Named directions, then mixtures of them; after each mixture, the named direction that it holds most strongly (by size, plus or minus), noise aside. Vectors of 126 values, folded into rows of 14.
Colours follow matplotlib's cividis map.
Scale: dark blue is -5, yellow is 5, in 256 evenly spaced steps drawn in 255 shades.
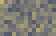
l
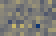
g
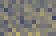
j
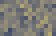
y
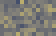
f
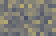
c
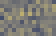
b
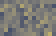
y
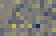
g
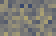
c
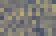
b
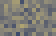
f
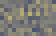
b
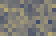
c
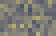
g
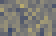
y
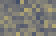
f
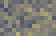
j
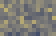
j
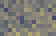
j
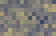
y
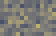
g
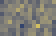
g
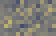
f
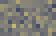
g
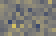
g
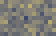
c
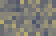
f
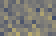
j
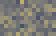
f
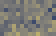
j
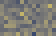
f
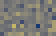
g
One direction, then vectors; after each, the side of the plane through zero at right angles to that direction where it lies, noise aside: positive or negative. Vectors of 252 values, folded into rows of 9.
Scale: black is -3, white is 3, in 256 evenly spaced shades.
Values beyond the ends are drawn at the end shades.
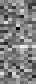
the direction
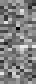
positive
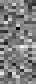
positive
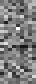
negative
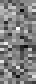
negative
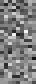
negative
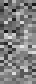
positive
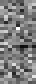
negative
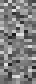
positive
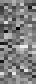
positive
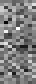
negative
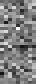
negative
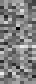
positive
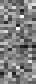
negative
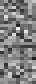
negative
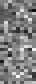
positive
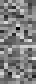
positive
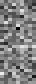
positive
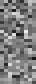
negative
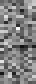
negative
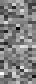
positive
